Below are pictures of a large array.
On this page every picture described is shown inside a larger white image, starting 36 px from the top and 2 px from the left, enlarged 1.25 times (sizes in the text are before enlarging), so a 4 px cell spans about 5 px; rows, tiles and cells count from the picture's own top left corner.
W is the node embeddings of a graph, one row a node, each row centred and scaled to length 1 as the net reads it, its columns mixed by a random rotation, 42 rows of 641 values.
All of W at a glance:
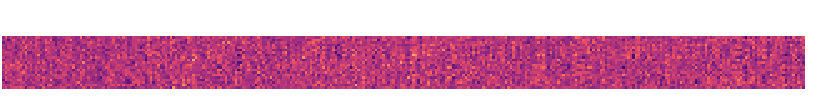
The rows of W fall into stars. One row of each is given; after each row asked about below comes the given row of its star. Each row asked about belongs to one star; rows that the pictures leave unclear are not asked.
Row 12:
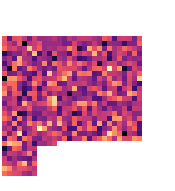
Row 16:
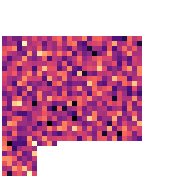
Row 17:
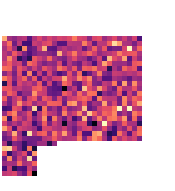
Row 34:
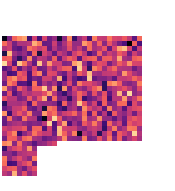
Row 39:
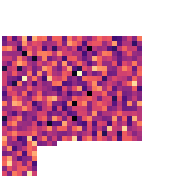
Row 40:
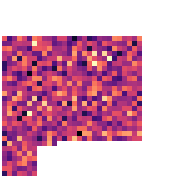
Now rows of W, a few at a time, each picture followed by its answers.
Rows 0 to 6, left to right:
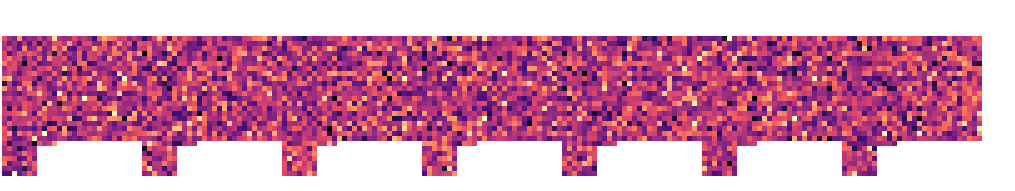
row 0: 17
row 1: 34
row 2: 16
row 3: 34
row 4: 34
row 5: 16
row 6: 17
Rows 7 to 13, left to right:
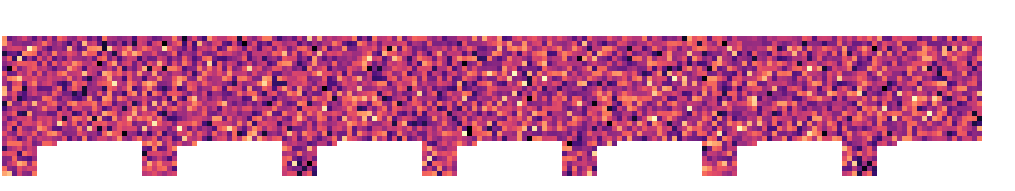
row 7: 12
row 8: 12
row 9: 17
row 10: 17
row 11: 16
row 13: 17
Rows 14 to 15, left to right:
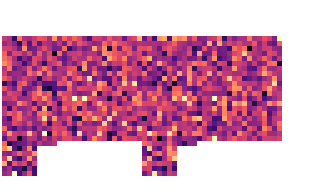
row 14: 17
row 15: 39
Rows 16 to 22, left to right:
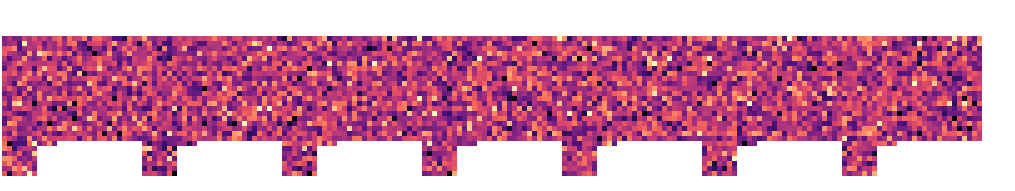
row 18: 40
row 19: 34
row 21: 39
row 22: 40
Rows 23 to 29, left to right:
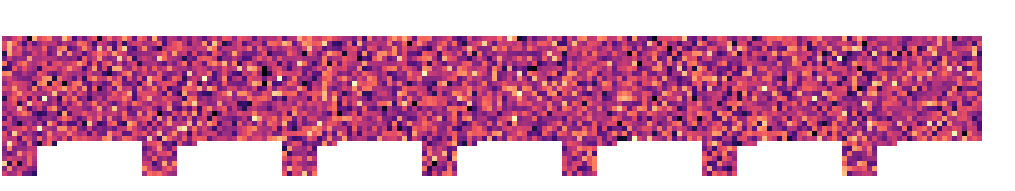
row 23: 34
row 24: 12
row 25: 34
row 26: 16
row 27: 40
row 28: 34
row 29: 12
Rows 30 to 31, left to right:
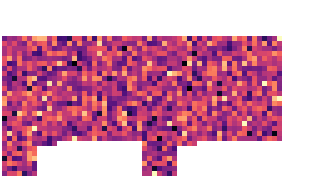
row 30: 39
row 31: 17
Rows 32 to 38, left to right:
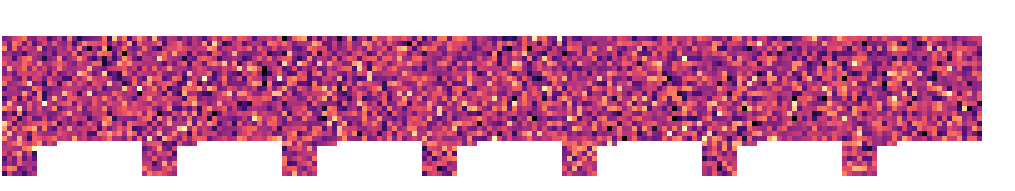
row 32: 40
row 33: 12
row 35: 40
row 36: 40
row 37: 40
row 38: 12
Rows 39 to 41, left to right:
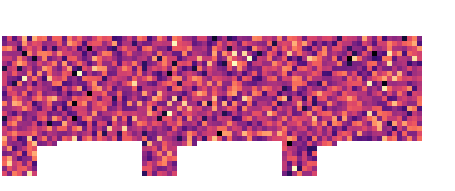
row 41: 16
